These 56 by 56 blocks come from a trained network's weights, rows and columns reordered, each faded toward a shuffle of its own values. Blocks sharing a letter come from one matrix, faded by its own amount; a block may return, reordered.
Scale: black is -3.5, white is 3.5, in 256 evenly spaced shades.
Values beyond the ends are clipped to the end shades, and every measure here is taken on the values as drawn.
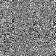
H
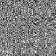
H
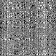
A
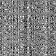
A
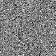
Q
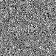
Q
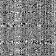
A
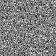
Q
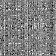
A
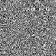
H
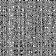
A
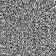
Q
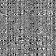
A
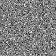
Q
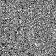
Q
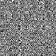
H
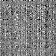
A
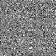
H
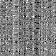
A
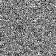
Q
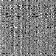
A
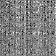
A
